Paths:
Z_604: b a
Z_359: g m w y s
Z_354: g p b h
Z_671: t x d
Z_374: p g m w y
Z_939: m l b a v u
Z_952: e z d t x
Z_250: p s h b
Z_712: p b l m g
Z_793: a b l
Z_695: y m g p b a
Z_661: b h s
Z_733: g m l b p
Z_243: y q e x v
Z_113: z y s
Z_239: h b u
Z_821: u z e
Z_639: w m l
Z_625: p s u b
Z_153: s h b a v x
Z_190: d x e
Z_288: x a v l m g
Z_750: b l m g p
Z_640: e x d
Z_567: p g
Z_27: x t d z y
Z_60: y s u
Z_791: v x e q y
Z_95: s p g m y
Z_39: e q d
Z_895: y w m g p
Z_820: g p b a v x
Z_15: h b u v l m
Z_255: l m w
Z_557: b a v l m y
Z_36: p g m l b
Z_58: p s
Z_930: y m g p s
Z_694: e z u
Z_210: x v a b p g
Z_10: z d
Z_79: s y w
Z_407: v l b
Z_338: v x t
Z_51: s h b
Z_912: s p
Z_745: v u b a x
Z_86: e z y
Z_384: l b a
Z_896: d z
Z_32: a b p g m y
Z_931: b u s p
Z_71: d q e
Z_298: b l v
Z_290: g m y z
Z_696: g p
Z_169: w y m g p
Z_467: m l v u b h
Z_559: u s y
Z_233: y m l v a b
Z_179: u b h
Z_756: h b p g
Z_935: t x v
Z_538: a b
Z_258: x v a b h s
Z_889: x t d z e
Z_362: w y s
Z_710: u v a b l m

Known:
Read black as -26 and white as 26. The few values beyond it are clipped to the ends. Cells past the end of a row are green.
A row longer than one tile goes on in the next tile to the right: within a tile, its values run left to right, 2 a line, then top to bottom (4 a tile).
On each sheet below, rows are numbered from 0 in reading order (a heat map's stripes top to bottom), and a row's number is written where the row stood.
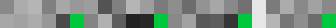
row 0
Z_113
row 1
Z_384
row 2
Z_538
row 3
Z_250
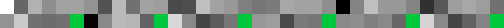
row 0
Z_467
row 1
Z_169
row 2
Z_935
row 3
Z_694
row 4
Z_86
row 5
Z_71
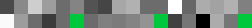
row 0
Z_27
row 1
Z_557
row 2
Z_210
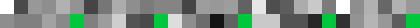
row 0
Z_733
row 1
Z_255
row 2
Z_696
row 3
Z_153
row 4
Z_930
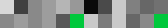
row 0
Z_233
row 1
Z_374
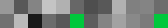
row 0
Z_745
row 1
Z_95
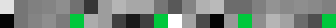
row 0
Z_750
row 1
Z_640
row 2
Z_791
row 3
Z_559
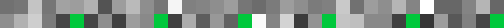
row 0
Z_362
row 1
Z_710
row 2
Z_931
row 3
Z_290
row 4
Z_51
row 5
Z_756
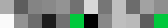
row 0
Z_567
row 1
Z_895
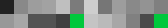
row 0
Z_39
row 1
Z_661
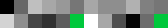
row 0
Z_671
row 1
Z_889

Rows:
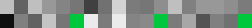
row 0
Z_32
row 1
Z_359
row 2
Z_407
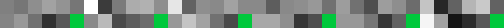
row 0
Z_604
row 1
Z_939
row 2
Z_60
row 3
Z_912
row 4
Z_298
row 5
Z_820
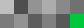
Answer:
Z_793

